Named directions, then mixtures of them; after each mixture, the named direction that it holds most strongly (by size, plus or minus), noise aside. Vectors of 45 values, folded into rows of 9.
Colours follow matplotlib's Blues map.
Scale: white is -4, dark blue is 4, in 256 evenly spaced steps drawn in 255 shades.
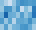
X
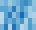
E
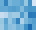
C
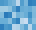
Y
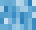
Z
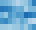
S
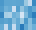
E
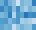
S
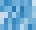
E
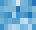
Y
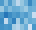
Z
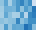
C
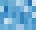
Z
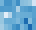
Y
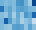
Z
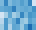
C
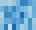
E
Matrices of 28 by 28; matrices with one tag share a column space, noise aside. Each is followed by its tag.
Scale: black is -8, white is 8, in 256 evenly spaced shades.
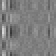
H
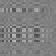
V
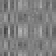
H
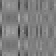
H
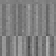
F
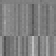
F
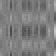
H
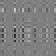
V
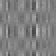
H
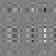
V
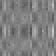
H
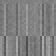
F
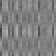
H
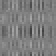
H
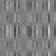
H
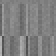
F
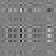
V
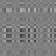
V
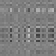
V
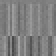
F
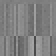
F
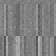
F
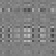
V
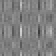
H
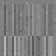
F
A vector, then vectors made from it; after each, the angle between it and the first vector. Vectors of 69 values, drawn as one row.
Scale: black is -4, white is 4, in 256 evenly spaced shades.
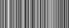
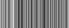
orthogonal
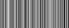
nearly parallel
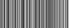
nearly opposite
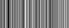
nearly opposite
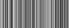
partly aligned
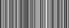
partly aligned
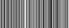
partly opposed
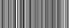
partly opposed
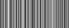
nearly parallel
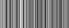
orthogonal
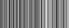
orthogonal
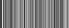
orthogonal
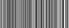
partly opposed
